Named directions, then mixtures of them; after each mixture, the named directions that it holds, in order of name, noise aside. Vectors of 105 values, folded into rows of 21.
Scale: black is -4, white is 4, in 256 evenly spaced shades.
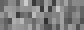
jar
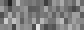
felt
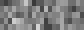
felt, jar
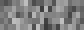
felt, jar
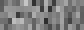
jar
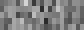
jar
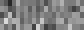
felt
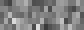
felt, jar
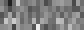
felt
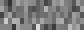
felt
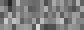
felt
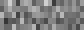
felt, jar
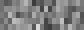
felt, jar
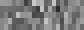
jar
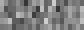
jar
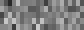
felt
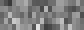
felt, jar
